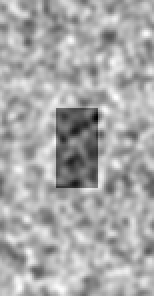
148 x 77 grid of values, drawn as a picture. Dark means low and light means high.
An odd patch, lower than its surroundings, sits in the centre. There is no overall slope. The centre is the roughest part. No regular stripes run through it. The ninth with the lowest average is the centre.
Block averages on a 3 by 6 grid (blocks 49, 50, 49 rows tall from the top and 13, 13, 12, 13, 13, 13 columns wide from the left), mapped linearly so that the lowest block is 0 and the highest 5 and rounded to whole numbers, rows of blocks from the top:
434444 / 450044 / 445444
